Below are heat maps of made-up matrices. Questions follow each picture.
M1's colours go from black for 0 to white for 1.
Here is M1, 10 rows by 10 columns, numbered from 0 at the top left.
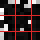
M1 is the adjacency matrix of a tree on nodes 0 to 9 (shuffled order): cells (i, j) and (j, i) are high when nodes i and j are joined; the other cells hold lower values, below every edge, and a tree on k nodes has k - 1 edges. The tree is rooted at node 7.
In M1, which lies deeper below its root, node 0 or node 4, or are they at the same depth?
node 4
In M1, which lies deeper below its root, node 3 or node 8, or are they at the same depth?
the same depth
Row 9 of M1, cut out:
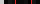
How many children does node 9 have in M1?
0
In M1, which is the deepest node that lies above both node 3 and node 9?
0
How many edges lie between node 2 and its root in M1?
2
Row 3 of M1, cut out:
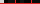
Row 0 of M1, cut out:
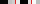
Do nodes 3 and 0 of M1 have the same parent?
no
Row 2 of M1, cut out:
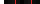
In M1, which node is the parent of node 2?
0
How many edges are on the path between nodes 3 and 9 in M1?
2
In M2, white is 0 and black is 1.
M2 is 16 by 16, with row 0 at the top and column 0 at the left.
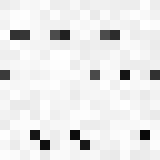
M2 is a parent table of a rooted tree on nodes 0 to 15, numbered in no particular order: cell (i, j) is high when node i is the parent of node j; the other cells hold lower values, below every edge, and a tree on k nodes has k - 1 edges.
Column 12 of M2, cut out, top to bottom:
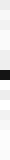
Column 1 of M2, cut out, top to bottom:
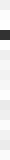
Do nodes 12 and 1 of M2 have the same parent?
no
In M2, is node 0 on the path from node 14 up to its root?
no
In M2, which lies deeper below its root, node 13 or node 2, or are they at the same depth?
node 2
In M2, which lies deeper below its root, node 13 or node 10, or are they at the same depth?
node 10
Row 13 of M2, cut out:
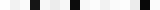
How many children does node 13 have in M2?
3
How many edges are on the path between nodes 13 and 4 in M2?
2
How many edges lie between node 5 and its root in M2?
2
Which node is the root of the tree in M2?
13
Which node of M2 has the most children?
3
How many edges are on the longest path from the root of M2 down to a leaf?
2
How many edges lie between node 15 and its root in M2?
2
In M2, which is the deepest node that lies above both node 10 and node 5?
3
